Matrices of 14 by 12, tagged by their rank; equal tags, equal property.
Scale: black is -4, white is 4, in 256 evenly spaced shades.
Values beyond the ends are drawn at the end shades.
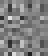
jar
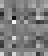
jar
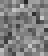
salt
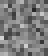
salt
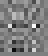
jar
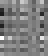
jar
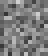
salt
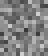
salt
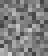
salt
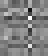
jar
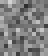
salt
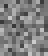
salt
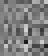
jar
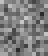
salt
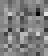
jar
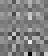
jar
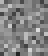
salt
